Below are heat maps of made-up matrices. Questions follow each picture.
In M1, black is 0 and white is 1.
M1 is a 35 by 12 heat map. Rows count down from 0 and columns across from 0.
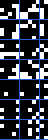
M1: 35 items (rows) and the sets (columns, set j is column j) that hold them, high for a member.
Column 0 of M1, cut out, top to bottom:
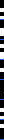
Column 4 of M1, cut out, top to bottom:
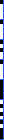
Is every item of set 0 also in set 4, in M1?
yes
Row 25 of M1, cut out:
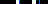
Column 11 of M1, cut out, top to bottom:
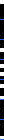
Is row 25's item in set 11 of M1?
no
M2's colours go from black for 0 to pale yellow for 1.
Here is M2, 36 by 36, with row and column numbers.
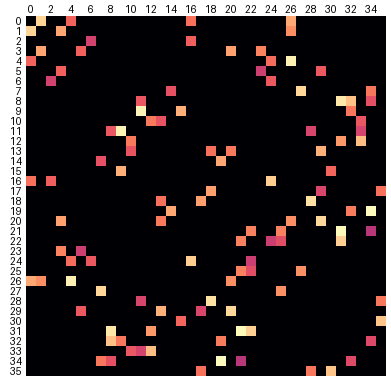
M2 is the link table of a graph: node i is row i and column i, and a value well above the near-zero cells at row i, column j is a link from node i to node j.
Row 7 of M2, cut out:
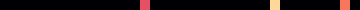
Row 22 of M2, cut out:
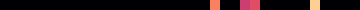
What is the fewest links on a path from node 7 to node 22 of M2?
3
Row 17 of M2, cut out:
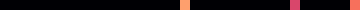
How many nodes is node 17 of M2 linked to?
3
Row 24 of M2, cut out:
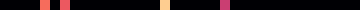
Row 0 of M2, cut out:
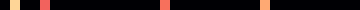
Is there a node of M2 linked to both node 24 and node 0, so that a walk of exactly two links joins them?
yes
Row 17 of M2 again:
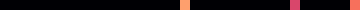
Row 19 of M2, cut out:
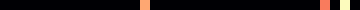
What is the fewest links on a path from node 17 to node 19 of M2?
6
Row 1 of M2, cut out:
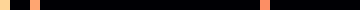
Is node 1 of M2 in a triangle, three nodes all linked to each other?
yes
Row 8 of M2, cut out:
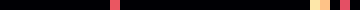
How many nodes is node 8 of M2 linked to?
4
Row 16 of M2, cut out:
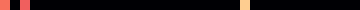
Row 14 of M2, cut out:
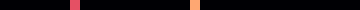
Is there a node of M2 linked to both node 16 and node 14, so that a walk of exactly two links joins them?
no
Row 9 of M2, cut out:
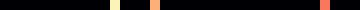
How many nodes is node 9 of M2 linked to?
3
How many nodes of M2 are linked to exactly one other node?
0
